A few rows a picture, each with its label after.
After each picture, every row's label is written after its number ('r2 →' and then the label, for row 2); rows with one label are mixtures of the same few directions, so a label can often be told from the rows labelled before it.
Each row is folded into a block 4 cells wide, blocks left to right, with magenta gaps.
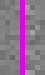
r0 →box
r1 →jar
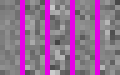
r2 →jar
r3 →jar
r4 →jar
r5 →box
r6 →jar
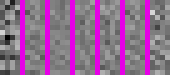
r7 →box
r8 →box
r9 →box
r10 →jar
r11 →jar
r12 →box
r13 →box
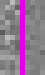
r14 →box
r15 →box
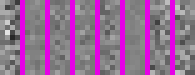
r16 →jar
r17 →box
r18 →box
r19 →jar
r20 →jar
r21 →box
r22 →jar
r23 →jar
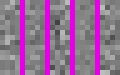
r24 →box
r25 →jar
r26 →jar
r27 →jar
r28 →jar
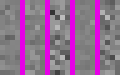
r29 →box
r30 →jar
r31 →box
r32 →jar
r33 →box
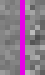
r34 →jar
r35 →jar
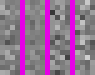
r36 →jar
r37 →jar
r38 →box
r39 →box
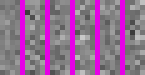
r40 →jar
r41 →box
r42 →jar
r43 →box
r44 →jar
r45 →jar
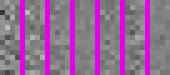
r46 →box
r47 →box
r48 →jar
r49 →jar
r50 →box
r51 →jar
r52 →jar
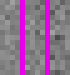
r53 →box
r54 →jar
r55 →box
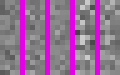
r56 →jar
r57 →box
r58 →jar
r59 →box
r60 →box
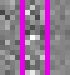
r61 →box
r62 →box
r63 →box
